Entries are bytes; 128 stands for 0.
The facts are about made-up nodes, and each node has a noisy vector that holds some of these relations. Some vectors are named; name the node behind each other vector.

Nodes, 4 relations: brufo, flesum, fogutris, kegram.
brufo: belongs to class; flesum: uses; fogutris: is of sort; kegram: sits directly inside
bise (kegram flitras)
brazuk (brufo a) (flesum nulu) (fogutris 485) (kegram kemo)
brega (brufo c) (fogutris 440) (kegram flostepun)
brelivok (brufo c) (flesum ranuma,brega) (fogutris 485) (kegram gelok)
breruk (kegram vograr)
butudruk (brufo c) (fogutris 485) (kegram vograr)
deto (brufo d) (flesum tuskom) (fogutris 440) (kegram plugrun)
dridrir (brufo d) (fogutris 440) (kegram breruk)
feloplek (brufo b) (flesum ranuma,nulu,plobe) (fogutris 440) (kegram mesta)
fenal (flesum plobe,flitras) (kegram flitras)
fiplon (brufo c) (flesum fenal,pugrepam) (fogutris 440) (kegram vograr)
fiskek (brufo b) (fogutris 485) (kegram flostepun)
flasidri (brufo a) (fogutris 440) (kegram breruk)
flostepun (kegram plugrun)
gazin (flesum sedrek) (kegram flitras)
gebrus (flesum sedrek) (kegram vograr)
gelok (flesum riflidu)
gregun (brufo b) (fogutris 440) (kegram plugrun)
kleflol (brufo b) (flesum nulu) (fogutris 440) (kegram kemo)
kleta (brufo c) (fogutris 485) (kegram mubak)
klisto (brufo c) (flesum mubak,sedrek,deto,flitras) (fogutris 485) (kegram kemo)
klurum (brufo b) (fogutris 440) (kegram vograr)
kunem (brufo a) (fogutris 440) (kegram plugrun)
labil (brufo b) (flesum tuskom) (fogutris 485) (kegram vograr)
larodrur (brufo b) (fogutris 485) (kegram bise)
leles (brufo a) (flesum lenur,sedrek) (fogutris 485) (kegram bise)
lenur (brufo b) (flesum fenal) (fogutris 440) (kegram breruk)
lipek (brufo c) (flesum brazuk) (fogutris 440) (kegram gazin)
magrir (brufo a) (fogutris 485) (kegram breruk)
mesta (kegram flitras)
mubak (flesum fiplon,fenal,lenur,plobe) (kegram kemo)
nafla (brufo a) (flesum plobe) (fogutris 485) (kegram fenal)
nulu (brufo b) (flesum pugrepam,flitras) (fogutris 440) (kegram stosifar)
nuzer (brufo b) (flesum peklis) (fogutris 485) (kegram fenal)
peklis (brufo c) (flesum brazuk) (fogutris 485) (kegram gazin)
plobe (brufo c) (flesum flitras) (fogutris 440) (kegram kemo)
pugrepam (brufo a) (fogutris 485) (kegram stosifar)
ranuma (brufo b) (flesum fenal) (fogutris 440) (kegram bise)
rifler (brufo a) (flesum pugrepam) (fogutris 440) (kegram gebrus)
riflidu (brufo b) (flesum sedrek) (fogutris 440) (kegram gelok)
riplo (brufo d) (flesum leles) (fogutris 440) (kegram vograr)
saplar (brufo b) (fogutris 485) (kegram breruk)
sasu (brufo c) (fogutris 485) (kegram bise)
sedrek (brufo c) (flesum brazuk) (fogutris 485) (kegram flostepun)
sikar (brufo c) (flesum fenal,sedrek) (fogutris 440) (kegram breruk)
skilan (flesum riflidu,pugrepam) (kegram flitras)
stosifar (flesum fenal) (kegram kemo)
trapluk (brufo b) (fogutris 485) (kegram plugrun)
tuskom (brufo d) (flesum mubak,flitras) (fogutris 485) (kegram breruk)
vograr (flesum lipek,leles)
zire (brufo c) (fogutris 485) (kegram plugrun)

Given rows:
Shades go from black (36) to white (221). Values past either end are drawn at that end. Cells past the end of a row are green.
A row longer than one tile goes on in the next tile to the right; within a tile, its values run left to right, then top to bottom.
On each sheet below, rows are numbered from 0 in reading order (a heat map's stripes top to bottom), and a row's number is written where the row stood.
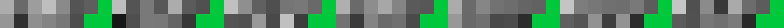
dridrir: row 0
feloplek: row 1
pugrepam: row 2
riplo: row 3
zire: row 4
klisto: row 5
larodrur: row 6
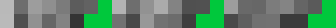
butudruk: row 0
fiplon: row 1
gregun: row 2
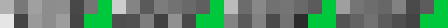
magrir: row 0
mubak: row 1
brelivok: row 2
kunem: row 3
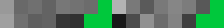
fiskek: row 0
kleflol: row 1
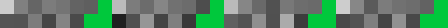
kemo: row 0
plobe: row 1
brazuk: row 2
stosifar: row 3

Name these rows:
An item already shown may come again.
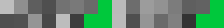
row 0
pugrepam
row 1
butudruk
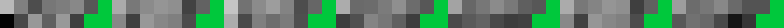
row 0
nulu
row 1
rifler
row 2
gebrus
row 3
riflidu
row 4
deto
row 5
rifler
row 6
brega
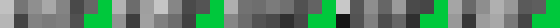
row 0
breruk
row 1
sikar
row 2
flostepun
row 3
lipek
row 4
lenur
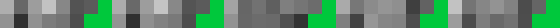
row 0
dridrir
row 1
dridrir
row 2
trapluk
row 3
rifler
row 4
vograr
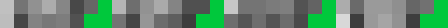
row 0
breruk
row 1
fiplon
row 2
gelok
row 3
saplar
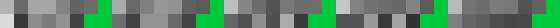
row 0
tuskom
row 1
klurum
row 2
brazuk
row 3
kleta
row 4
plugrun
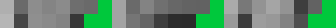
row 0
labil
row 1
sedrek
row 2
flasidri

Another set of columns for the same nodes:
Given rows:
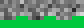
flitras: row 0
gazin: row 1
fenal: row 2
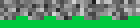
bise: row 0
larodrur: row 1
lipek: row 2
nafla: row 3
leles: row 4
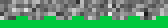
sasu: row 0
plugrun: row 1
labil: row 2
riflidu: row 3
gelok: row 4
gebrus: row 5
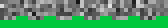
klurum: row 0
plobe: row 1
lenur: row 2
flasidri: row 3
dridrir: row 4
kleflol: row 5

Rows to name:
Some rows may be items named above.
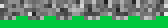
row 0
klurum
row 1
riplo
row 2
flasidri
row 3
lenur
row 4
lenur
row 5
riflidu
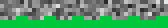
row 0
labil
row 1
breruk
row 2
klurum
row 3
labil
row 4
brelivok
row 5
brega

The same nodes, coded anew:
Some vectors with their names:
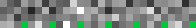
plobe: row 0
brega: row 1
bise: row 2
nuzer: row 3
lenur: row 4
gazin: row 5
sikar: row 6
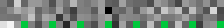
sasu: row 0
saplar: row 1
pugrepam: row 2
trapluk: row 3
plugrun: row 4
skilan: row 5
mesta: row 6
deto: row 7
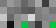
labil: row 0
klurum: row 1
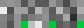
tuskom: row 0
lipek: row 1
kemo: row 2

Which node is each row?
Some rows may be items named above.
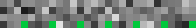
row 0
gregun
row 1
riflidu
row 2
brelivok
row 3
magrir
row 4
klurum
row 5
sikar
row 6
gelok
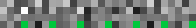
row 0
breruk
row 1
rifler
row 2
flasidri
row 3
kunem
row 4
gregun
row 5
rifler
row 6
riplo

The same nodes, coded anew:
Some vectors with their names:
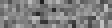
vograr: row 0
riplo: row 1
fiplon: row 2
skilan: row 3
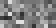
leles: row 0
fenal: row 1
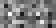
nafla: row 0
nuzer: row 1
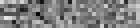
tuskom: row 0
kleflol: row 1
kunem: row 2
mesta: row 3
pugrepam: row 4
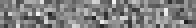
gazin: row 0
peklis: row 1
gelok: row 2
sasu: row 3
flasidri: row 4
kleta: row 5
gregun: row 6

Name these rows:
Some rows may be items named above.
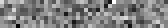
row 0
magrir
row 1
kunem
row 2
lenur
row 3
brega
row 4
sikar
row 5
brelivok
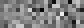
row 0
gelok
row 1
brega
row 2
rifler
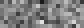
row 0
labil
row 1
riflidu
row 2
brelivok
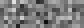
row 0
saplar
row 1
klurum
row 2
breruk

